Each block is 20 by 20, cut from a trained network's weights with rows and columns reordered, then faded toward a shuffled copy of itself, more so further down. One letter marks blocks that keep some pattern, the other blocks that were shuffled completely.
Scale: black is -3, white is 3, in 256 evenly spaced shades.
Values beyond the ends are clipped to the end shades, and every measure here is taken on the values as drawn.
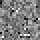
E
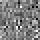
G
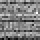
G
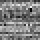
G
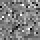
E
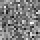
E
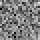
E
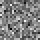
E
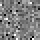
E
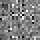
G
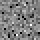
E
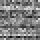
G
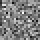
E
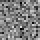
E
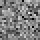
E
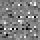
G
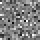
E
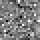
E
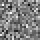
E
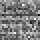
G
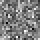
E
